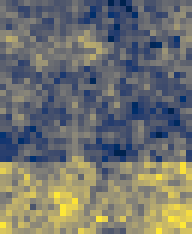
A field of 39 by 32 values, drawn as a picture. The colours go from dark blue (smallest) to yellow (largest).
The texture is blotchy. The bottom part is higher, past a seam about 70% of the way down. The ninth with the highest average is the bottom right.
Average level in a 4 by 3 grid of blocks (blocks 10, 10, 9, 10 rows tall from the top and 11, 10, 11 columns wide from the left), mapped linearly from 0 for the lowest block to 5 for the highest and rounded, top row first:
111
110
111
545
